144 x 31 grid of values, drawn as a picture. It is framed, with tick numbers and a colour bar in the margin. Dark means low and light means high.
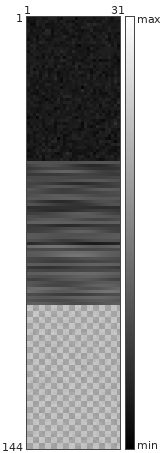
It is made of 3 by 1 panels. Panel 1,1: very low, fine-grained, faint in contrast. Panel 2,1: low, streaked across. Panel 3,1: high, checkered.
